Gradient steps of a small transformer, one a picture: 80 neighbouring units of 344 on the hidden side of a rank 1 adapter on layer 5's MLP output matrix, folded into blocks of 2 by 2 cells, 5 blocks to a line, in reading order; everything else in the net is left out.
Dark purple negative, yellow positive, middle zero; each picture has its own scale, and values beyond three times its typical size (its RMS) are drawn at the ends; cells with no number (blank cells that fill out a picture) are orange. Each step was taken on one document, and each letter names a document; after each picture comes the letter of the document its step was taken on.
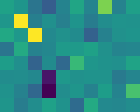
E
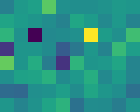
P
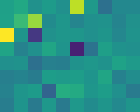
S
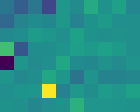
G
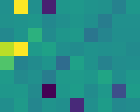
G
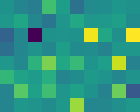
P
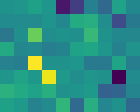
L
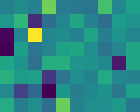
E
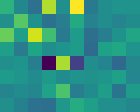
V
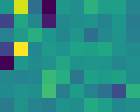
G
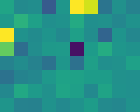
S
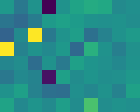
E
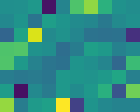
E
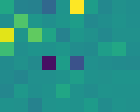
V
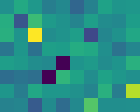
E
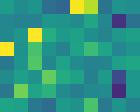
L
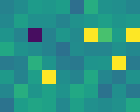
P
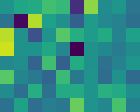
S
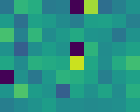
S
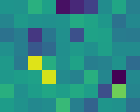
L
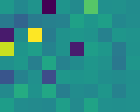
S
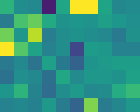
E
